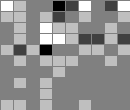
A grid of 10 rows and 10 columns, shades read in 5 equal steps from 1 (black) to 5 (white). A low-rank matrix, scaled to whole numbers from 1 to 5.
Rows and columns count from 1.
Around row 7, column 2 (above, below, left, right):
4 4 3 3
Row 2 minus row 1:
-1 0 0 1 1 1 -1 0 1 -1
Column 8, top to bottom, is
3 3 3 2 4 3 3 3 3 3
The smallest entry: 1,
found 2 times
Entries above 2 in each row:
7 9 10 7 8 10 10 10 10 10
